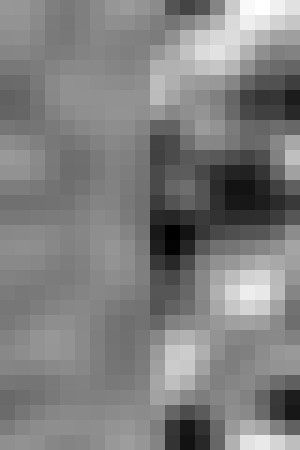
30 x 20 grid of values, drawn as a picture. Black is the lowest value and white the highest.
Seam: vertical, 50% of the way across, the left part calmer. Lone odd cells: none. Average level on the scale: 50%. Slope: none. Stripes: none. Ninth with the lowest average: centre. Mirror symmetry: none.
